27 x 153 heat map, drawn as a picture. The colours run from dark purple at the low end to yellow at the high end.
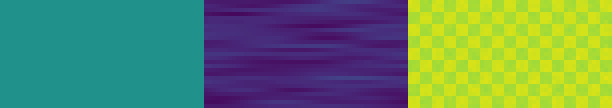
The table splits into one row of 3 panels. Panel 1,1: middling, flat. Panel 1,2: very low, streaked across, faint in contrast. Panel 1,3: very high, checkered, faint in contrast.
